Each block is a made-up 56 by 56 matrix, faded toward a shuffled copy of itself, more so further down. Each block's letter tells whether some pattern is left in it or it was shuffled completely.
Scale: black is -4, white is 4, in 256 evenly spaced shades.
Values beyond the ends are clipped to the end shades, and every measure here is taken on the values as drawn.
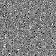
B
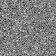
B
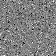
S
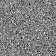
S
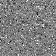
B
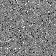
S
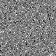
B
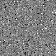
B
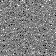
S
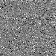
B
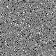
S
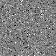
B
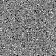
B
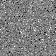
S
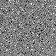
B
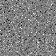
B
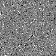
B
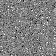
B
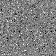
B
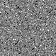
S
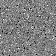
B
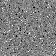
B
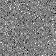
B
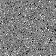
S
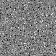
B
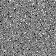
S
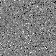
B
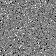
S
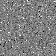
B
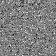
B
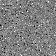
S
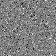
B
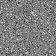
S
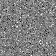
B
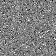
S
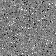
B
